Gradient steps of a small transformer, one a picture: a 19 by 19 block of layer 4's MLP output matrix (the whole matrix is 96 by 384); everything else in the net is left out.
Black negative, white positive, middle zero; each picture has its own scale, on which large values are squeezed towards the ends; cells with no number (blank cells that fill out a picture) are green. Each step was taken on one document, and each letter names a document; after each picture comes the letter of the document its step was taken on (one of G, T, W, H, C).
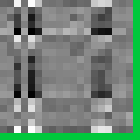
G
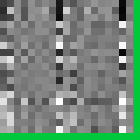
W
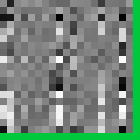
W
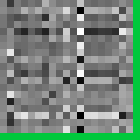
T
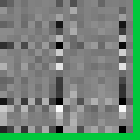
W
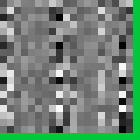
W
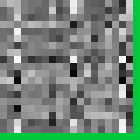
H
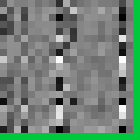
W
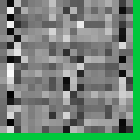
T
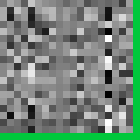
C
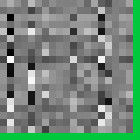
C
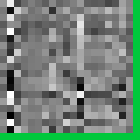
T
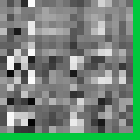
C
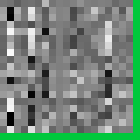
C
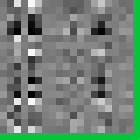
G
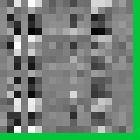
G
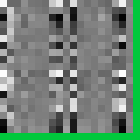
W
